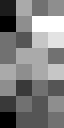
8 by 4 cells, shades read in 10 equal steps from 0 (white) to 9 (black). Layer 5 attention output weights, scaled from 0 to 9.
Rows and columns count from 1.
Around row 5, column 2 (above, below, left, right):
3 7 3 3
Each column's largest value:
9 7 6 6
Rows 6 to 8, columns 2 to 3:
7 5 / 5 6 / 6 6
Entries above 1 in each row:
4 2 3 4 4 4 4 4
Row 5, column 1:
3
